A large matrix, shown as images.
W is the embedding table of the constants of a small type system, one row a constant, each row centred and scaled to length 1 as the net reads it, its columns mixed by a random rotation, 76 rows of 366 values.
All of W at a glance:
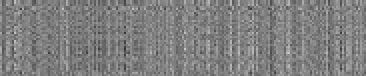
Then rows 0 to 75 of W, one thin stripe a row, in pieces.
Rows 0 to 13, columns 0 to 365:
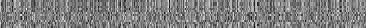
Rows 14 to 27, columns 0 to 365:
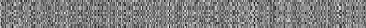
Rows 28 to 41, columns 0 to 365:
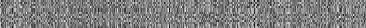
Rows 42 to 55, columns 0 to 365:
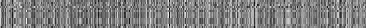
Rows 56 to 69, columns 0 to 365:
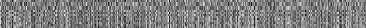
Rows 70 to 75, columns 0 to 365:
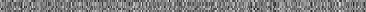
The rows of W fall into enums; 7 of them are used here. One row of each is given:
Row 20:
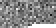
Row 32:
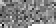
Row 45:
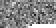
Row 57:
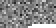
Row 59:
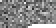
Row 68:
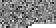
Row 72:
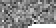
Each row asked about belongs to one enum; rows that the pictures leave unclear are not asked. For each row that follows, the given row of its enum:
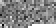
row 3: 32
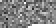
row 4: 59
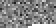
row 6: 57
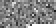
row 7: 45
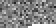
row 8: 57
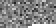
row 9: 57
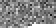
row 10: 20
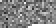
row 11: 59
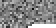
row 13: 68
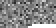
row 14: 57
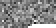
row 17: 72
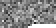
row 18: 72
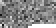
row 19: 32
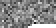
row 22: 72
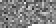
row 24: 59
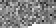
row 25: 20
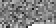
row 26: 68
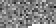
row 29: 57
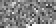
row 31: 45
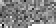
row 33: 32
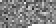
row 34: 59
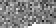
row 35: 20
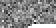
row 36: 72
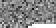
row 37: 68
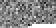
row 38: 20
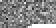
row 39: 59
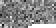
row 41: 32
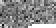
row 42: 32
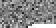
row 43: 68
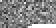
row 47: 59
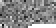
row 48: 32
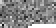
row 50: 32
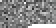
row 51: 59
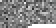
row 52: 59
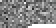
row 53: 59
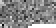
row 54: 32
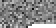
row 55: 68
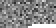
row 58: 57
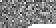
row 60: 59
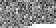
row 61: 20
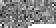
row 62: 32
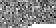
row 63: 20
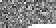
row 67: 59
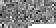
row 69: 32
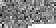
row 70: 32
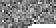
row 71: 72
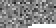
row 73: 57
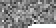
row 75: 72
